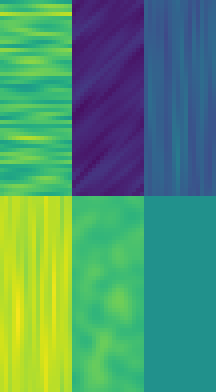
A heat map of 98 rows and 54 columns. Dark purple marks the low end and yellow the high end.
It is made of 2 by 3 panels. Panel 1,1: high, streaked across. Panel 1,2: very low, slanting up to the right, faint in contrast. Panel 1,3: low, streaked downward, faint in contrast. Panel 2,1: very high, streaked downward, faint in contrast. Panel 2,2: high, blotchy, faint in contrast. Panel 2,3: middling, flat.
